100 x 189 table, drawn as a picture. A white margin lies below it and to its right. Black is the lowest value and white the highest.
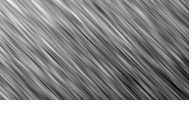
Odd rows or columns: none. Mirror symmetry: none. Grain: diagonal, down to the right. Ninth with the highest average: top left. Slope: up to the top left. Ninth with the lowest average: bottom right. Lone odd cells: none.
